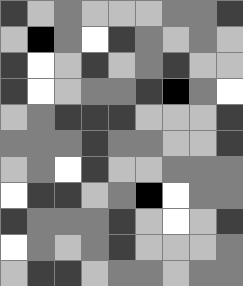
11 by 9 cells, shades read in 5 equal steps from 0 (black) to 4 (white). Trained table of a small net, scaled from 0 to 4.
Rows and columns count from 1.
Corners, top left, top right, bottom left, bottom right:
1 1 3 2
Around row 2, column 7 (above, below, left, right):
2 1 2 2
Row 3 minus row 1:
0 1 1 -2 0 -1 -1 1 2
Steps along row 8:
down same up down down up down same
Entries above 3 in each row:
0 1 1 2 0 0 1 2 1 1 0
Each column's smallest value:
1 0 1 1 1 0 0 2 1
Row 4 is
1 4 3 2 2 1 0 2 4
